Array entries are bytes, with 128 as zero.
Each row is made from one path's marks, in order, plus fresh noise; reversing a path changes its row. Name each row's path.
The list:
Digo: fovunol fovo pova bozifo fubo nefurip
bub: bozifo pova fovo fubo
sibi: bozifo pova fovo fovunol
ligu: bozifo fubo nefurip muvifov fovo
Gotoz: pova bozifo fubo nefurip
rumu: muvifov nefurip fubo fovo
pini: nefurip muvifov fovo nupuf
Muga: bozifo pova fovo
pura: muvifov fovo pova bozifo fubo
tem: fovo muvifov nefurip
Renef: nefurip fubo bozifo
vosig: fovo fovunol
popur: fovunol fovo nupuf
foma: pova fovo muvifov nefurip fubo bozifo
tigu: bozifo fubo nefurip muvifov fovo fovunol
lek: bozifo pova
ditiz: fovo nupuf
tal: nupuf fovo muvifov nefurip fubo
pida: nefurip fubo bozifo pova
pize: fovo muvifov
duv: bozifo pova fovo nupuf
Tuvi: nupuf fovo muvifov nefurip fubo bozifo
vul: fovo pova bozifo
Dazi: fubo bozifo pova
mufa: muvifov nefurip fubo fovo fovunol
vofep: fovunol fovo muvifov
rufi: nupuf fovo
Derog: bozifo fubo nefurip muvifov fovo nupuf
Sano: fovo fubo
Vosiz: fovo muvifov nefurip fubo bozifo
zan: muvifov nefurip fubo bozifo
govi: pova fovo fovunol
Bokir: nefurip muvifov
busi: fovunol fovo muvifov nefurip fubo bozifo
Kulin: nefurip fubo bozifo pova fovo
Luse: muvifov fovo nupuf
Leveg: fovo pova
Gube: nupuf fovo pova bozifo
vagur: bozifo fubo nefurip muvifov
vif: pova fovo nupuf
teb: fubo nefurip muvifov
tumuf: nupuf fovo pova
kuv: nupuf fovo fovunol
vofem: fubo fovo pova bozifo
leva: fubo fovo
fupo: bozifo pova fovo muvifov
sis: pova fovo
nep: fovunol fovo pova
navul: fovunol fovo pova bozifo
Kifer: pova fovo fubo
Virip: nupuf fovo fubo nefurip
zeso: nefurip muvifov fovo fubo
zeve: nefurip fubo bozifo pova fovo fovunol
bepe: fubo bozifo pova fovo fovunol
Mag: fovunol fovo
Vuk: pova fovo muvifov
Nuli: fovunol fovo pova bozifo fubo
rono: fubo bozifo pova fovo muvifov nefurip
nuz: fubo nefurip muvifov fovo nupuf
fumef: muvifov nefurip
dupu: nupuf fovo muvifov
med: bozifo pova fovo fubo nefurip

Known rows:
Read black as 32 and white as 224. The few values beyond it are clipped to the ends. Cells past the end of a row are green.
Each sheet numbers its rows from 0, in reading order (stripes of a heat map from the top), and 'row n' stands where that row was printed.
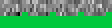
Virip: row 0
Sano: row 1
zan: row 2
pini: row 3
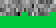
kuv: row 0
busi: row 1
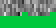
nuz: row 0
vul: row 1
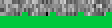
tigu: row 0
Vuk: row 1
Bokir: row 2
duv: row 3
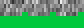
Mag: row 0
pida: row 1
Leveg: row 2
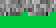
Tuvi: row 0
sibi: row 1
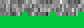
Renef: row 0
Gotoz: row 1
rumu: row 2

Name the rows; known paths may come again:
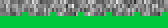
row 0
Renef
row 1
Muga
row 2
duv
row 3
lek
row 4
sis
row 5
ditiz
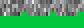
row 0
popur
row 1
rumu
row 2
zan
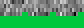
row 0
Mag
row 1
Tuvi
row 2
tumuf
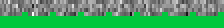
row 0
pini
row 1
nep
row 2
med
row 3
tigu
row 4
bub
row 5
vul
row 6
vagur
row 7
Bokir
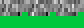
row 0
Sano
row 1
Nuli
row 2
tem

